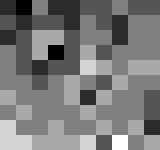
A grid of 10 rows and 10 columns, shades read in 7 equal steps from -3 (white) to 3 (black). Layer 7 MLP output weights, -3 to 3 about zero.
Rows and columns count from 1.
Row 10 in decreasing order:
1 0 -1 -1 -1 -1 -2 -2 -2 -3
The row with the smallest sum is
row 10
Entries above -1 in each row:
10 10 8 8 6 8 7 8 6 2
